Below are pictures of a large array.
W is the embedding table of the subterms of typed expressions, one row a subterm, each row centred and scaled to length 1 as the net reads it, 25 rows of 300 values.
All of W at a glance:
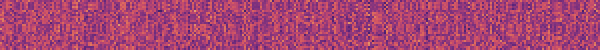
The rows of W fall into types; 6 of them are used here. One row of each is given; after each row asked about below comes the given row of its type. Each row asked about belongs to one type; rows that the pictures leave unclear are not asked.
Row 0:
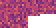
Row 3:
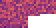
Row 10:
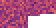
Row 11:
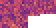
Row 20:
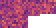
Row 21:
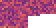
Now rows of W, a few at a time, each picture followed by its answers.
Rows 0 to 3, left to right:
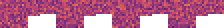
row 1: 3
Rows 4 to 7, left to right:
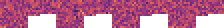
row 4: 3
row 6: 10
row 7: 21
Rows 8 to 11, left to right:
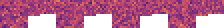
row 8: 11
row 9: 21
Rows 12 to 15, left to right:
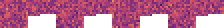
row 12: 0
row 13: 0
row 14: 0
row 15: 0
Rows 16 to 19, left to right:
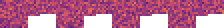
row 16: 3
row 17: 20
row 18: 10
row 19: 10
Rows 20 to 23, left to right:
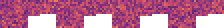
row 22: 3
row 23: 10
